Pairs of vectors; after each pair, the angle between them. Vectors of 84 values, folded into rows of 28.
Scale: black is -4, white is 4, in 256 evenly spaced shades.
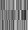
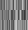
nearly parallel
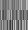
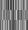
orthogonal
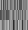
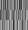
nearly parallel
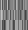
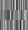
partly opposed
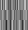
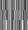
nearly opposite
